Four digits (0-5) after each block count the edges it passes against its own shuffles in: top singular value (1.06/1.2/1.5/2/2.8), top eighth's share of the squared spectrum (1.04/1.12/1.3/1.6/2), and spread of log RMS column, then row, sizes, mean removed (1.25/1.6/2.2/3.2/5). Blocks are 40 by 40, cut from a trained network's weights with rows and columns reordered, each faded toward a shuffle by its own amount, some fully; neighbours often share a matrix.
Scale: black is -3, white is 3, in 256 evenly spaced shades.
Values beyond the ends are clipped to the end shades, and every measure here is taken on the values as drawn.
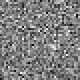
2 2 0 0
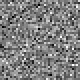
0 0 0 0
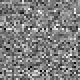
3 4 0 2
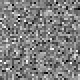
0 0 0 0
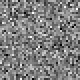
0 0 0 0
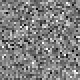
0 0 0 0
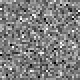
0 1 0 0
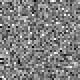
0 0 0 0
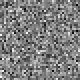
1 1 0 0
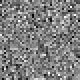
0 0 0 0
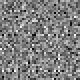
3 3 0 1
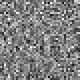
3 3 1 1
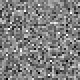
0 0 0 0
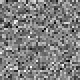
3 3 0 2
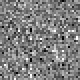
3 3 1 1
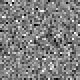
0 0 0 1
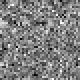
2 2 0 1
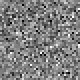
1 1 0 1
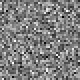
2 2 0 0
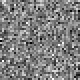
2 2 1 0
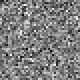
1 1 0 0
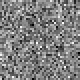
0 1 0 0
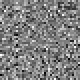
3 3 1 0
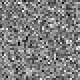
1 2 0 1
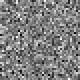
2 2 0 0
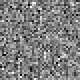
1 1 0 0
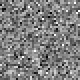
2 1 0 0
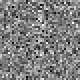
2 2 1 0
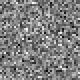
1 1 0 0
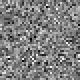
2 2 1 0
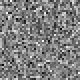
1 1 0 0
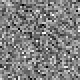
0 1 0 0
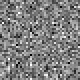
2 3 1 1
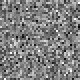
0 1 0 0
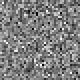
2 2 1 0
